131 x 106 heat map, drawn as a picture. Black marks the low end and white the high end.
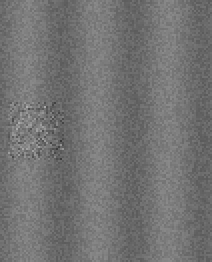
No single row or column stands out from its neighbours. Values change most from cell to cell in the middle left. The values follow a bell shape. No overall slope runs across the table. In the middle left lies a patch that is rougher than the rest. Upright stripes repeat 3 times across the table.
